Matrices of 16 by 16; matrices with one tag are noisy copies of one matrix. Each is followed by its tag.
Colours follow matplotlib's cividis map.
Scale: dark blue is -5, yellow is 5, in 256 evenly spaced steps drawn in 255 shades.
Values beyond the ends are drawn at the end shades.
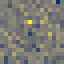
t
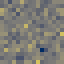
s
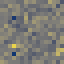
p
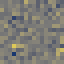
p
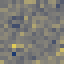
p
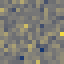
s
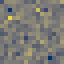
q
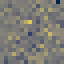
t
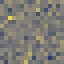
q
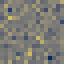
q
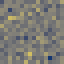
q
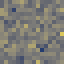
s
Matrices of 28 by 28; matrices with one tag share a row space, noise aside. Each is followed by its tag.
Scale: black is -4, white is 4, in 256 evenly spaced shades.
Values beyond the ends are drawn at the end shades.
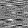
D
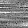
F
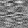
D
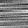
F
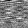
D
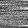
F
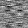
D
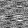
D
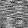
D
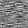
D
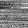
F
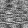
D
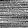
F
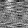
D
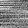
F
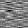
D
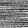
F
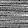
F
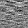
D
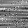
F
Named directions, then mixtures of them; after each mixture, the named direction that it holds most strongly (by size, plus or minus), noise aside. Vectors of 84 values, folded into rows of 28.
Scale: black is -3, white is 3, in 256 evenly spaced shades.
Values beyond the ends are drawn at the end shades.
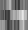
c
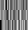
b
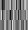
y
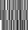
b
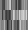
c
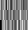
b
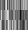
b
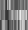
c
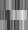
c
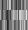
c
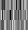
y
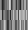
y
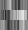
c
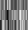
b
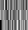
b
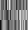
b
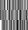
b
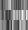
c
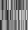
b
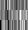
b
